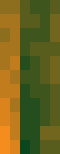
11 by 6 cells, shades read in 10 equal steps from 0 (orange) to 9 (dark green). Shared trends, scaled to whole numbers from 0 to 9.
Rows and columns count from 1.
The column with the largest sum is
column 3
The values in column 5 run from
5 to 7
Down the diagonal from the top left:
4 3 7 6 6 5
